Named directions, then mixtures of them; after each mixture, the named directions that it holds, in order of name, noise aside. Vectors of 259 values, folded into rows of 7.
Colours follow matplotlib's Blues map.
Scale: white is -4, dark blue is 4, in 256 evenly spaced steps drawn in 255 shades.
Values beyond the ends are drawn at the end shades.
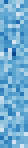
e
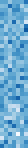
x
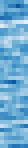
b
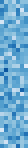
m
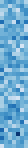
m, x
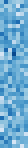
e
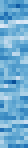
b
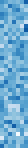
x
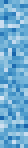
b, e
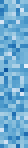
m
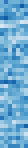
b, e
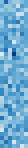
e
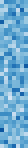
m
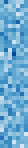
e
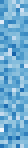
e, m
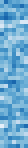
b, e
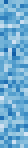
b, e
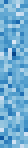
e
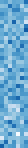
x
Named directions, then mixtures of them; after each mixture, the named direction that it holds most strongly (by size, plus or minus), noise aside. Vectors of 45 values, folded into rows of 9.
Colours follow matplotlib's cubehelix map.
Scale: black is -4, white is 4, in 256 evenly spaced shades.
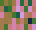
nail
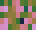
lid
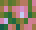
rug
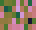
nail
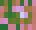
rug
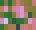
rug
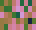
nail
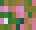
rug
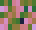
lid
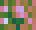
rug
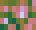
rug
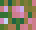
rug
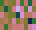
nail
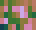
rug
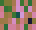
nail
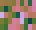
nail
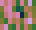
nail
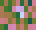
nail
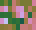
rug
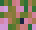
lid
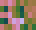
rug
